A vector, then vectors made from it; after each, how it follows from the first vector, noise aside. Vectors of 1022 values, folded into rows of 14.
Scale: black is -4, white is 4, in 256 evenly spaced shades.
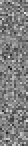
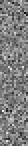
negated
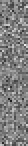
wrapped around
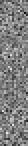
negated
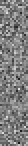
reversed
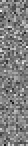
wrapped around
